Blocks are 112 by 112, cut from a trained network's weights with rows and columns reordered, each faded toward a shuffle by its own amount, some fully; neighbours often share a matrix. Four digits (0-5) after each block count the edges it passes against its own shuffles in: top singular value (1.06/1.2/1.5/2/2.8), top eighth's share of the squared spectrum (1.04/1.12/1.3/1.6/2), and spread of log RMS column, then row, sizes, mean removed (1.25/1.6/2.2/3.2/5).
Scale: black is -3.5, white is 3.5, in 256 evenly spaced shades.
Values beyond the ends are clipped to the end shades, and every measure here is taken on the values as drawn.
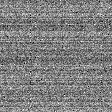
4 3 1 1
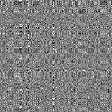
5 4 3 3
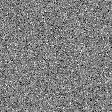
0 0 0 0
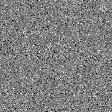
3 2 0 1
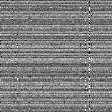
5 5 3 4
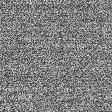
2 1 0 0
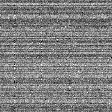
5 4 2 3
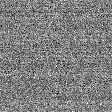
2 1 0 0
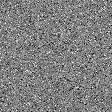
0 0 0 0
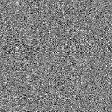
4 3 0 2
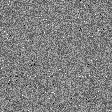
1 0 0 0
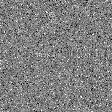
3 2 0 1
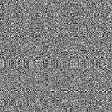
5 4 2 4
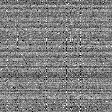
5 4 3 2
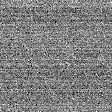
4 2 1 1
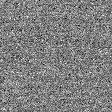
1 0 0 0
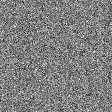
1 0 0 0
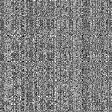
4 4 2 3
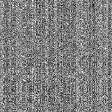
4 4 2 2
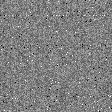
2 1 0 1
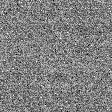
1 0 0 0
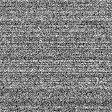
4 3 1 2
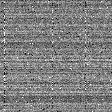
4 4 2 2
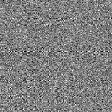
4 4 1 3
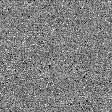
1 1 0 0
